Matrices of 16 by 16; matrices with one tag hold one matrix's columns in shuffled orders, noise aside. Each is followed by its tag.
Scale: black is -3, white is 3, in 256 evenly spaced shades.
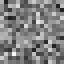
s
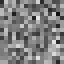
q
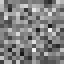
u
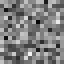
s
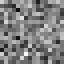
s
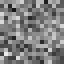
s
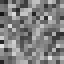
q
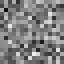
s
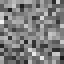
s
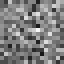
u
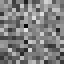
u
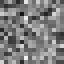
q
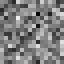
q
